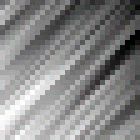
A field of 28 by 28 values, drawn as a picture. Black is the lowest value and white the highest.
No lone cell stands out from its neighbours. The grain runs diagonally up to the right. The field climbs toward the bottom left. The halves do not mirror each other. The values follow a bell shape. The bottom left is the ninth with the highest average. The ninth with the lowest average is the top right.
